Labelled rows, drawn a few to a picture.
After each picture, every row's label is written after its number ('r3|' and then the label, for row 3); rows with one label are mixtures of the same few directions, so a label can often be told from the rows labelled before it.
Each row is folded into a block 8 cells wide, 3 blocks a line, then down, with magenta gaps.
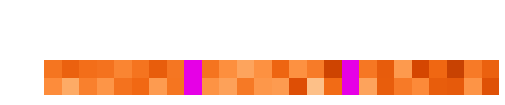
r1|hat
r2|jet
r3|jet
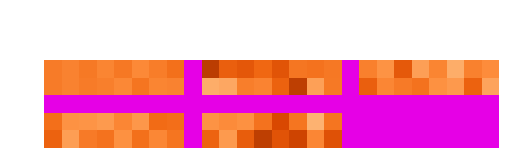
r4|jet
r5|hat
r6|jet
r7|jet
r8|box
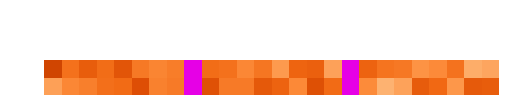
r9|hat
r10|jet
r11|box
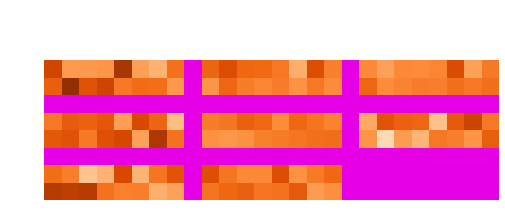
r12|hat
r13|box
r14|box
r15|jet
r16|hat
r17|hat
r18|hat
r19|hat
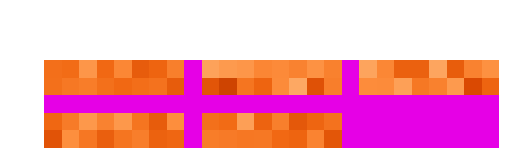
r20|jet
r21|hat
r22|hat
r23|jet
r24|jet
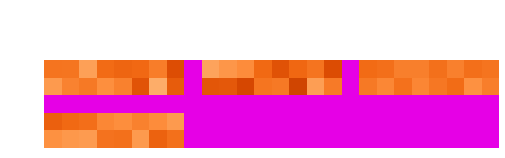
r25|jet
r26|box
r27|hat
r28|box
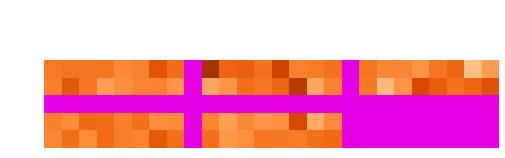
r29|box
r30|hat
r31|box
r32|hat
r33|box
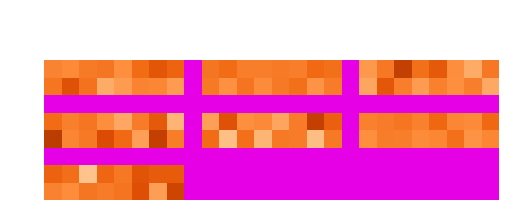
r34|box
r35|hat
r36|jet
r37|jet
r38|hat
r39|jet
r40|jet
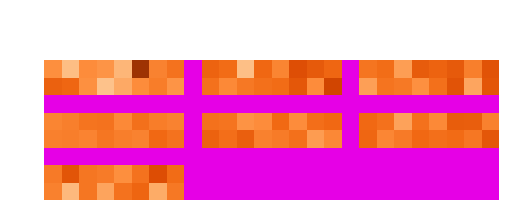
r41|box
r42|jet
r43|jet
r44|hat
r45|hat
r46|jet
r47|hat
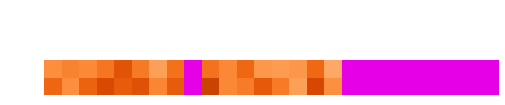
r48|box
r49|jet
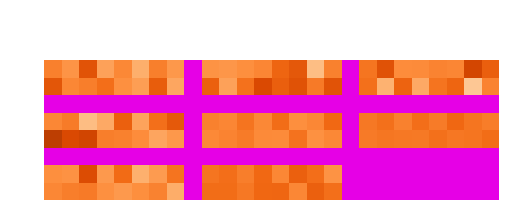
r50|jet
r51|box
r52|hat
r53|hat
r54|jet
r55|jet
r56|jet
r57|jet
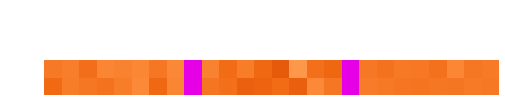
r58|jet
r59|box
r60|box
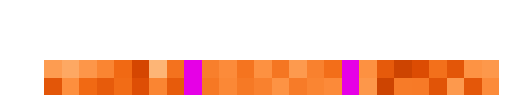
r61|box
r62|jet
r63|jet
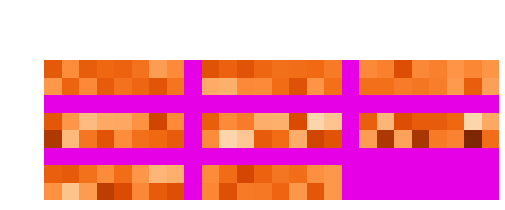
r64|hat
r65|hat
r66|jet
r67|jet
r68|box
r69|hat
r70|box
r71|jet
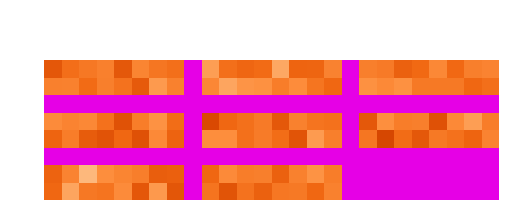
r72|hat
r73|hat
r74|hat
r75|box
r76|hat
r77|hat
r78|jet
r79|hat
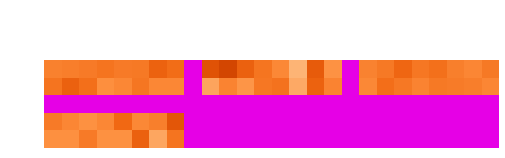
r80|box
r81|box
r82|jet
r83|jet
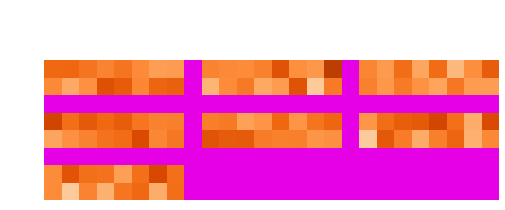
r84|box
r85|jet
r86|jet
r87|hat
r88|hat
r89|jet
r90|hat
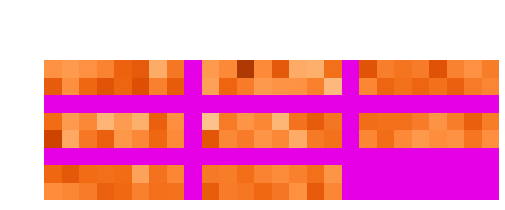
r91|box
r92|jet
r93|hat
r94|jet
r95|hat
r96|box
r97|box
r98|jet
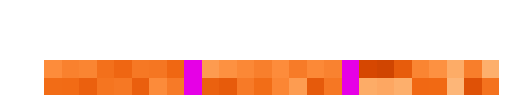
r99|box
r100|hat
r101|box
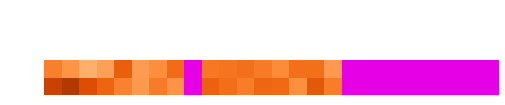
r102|hat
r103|jet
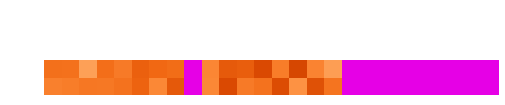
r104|jet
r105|jet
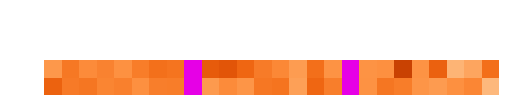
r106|hat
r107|box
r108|jet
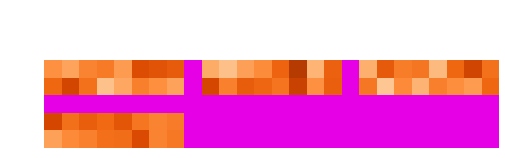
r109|box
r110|box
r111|hat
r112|hat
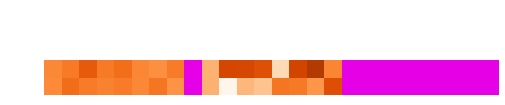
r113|jet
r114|hat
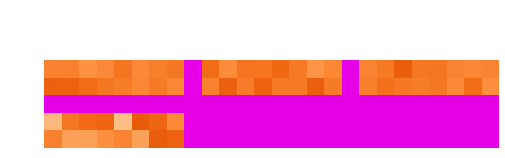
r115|hat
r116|hat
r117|jet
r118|hat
